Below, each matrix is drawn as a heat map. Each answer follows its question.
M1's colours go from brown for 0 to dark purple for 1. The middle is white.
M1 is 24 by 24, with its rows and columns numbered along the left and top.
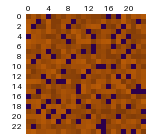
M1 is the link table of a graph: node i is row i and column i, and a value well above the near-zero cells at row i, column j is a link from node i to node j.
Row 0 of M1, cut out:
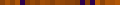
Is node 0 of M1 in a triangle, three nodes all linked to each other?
no
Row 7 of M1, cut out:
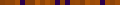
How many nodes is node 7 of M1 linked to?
4
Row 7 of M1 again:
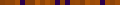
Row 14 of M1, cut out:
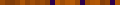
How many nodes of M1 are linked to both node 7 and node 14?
0
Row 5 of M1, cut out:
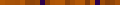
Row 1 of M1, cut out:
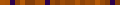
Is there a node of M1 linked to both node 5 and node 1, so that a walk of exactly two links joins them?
no
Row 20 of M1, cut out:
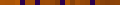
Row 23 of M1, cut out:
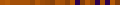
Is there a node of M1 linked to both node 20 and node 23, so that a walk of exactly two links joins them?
no
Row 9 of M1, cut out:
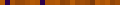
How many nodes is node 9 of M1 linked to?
2
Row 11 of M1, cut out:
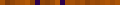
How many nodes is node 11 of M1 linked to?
2
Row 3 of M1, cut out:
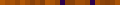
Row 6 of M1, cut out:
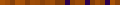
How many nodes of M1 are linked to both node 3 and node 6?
0
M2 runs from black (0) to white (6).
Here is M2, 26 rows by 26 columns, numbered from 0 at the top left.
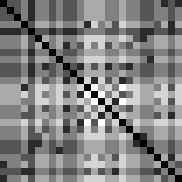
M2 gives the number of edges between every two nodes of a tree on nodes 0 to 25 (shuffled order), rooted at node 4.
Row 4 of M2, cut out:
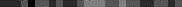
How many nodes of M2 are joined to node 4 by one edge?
9
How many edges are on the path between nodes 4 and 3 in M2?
2
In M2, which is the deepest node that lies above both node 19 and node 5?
20
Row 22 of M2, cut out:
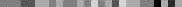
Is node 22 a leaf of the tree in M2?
yes
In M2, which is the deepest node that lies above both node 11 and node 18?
9
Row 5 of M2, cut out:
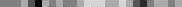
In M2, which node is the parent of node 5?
20
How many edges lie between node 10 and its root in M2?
1
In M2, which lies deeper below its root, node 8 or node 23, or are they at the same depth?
the same depth
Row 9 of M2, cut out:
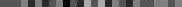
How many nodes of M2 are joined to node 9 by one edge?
5
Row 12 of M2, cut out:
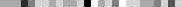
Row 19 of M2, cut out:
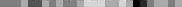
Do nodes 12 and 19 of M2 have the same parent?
no
